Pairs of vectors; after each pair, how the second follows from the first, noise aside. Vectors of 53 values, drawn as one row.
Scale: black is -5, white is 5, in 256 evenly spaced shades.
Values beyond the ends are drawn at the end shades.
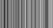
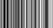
scaled up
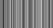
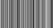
shuffled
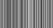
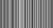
wrapped around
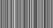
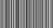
wrapped around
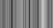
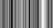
scaled up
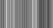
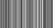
shuffled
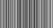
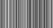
wrapped around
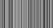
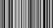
scaled up
